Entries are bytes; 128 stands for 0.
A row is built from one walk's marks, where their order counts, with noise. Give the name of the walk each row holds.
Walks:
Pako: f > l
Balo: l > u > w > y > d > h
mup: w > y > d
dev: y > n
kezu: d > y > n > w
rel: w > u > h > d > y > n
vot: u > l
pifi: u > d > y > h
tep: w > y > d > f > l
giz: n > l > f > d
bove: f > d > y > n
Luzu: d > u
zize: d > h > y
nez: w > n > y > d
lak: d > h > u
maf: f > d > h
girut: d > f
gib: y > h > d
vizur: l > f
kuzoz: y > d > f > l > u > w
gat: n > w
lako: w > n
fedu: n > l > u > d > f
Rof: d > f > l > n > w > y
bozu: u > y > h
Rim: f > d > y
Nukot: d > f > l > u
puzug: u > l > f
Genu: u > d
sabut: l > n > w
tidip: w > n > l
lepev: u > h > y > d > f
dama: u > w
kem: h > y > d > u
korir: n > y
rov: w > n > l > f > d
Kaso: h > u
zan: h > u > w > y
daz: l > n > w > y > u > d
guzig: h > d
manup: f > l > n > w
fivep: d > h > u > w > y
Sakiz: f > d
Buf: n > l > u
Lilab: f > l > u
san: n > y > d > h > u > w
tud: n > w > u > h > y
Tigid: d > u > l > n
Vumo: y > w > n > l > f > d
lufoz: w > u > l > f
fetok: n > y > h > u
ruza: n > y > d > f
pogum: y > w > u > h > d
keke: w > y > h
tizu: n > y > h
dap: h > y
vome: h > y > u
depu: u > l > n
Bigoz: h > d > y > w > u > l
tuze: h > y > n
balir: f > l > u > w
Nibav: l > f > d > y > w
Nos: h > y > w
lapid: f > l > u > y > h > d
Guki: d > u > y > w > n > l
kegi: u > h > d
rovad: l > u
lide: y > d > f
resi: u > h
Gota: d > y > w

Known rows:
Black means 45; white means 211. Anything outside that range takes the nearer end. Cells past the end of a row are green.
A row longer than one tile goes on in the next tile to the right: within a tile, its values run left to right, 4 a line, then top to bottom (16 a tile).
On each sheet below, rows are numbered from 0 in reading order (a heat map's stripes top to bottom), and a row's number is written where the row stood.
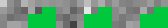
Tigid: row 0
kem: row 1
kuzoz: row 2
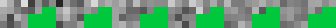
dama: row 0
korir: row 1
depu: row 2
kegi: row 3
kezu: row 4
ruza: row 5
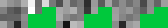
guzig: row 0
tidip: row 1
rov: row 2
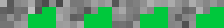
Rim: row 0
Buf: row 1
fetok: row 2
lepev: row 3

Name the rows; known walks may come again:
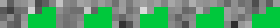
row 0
maf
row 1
fivep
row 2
Nos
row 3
lepev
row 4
rov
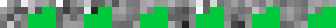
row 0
Genu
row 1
girut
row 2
fetok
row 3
guzig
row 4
zan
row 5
ruza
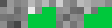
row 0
tuze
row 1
pifi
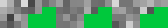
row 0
dama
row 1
bove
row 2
Gota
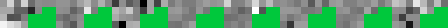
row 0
rovad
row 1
kem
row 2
lako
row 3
san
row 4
zize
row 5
tep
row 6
kuzoz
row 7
resi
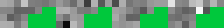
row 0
puzug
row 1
mup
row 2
Buf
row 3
lak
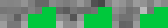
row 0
lapid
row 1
Lilab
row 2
Bigoz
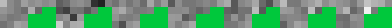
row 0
Guki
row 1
Pako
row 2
Vumo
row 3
giz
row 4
Rim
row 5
kezu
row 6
gib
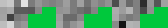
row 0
vot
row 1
Balo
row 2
tidip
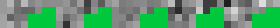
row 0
depu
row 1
lufoz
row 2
Rof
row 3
Sakiz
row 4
korir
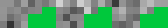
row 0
rel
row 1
kegi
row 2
tizu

